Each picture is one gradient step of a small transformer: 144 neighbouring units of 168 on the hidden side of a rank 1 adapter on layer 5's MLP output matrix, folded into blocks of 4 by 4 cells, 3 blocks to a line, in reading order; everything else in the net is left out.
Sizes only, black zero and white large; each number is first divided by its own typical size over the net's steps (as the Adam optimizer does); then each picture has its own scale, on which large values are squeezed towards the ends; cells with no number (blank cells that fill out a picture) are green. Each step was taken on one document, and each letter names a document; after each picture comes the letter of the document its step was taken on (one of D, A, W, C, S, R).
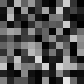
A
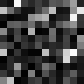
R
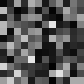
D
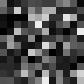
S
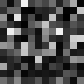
A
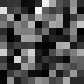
D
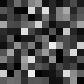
S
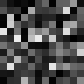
D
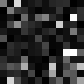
R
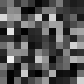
A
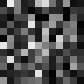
A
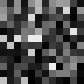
D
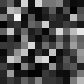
A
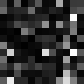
R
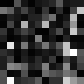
R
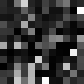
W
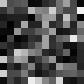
S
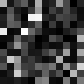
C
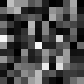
A
